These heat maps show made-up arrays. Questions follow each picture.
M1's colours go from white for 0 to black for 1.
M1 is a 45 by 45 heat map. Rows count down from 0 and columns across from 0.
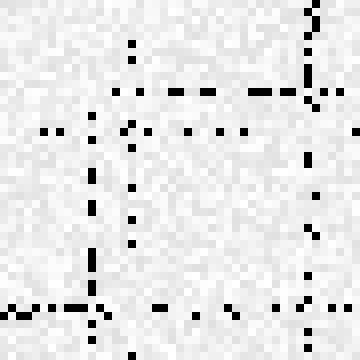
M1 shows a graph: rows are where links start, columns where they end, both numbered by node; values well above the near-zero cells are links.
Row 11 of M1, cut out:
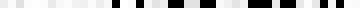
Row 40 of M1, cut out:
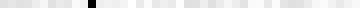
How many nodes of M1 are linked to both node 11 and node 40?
0
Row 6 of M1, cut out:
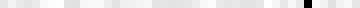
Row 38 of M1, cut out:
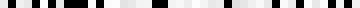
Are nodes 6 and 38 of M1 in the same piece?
yes
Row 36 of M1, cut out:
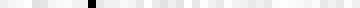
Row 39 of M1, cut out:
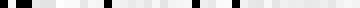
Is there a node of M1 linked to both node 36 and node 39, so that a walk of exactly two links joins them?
no
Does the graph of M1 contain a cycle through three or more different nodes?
no
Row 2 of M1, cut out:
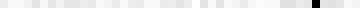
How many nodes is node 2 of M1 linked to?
1
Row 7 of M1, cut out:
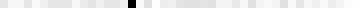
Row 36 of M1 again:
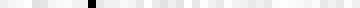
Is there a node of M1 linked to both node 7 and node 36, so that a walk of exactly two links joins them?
no
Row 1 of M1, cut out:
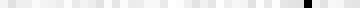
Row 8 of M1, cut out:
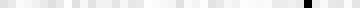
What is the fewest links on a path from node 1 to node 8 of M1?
2
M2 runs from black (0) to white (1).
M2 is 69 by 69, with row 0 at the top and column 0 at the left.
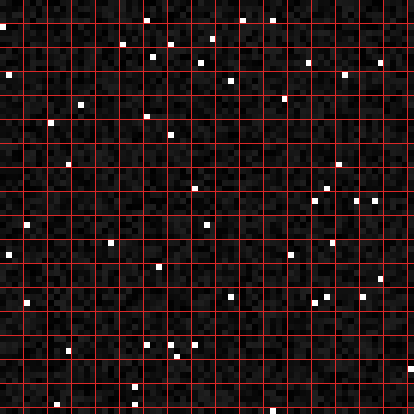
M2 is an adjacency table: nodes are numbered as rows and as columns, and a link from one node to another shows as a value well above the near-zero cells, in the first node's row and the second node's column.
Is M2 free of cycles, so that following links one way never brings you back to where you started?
yes
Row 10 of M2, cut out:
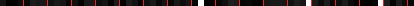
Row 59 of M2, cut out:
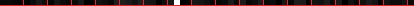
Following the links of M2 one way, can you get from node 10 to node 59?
yes
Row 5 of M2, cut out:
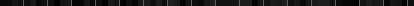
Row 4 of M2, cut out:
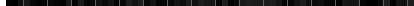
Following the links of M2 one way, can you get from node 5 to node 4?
no
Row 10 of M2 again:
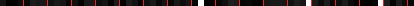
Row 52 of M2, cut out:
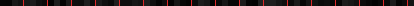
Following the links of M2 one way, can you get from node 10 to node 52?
yes
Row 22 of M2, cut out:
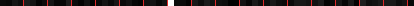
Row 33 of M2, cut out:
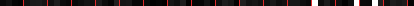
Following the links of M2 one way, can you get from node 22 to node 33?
no
